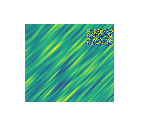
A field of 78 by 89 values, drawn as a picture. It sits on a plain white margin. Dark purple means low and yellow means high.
An odd patch, rougher than its surroundings, sits in the top right. Neither half mirrors the other. Streaks slant up to the right. Values change most from cell to cell in the top right.
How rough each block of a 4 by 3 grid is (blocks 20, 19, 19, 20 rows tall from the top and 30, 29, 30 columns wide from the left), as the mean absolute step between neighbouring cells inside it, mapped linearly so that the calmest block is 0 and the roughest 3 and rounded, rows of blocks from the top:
0 0 3 | 0 0 0 | 0 0 0 | 0 0 0
